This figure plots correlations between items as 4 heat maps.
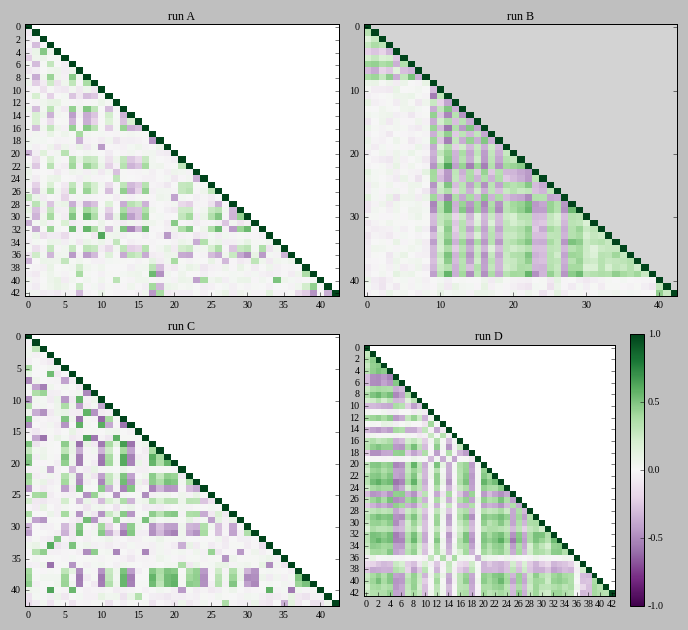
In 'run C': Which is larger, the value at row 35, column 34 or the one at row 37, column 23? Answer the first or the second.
the second
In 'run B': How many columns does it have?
43
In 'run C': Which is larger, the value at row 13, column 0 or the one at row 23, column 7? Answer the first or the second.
the first
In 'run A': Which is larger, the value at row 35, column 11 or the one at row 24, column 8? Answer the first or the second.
the second
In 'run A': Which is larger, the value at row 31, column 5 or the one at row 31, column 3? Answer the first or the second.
the first
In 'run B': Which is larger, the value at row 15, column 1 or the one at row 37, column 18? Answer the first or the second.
the first
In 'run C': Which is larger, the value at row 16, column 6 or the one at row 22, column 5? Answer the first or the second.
the second
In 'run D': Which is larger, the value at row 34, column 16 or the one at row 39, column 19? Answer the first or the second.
the first
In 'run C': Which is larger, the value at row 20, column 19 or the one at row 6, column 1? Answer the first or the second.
the first
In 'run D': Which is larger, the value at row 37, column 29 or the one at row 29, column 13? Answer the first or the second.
the second
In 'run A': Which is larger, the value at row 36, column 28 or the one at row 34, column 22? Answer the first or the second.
the first
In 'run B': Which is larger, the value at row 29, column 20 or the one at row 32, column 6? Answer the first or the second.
the first
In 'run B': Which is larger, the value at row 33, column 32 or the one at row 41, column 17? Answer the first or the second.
the first
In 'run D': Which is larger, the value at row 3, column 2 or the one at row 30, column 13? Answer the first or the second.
the first
